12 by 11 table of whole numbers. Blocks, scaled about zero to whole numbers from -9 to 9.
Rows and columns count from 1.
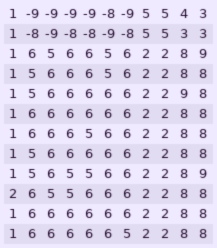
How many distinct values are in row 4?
5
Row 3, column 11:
9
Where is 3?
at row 1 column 11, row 2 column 10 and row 2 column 11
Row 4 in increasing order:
1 2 2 5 5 6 6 6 6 8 8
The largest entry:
9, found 3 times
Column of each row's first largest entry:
8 8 11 10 10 10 10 10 11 10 10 10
